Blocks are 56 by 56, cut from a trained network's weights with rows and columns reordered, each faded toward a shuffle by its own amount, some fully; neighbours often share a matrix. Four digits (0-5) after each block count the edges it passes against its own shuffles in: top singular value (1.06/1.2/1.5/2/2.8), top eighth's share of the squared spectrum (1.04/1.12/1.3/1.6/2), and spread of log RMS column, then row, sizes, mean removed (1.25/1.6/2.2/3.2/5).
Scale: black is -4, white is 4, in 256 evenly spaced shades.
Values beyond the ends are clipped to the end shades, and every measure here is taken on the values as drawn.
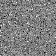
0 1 0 0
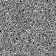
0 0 0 0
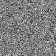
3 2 0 0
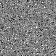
0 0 0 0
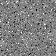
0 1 0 0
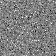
0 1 0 0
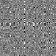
4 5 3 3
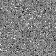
2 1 0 0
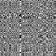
4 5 3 2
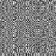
4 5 3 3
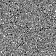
0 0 0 0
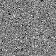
2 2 0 1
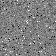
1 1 0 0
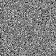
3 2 0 1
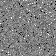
0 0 0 0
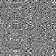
4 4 2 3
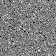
0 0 0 0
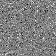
2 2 0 1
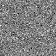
2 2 0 1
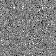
2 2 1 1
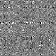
3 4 2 2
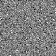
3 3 0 1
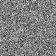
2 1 0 0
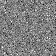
1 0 0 0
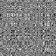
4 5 2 2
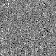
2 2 1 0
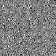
3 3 2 2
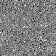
2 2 0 1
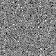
2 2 0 1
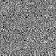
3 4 1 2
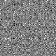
3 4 1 2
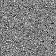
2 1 0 0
